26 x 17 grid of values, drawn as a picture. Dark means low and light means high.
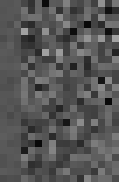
Seam: vertical, 20% of the way across, the left part calmer. Stripes: none. Odd rows or columns: none.
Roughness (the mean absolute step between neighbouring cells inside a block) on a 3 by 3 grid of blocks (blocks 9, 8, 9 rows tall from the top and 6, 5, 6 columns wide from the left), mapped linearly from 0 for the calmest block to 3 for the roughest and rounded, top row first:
0 2 3 | 0 1 2 | 0 1 1
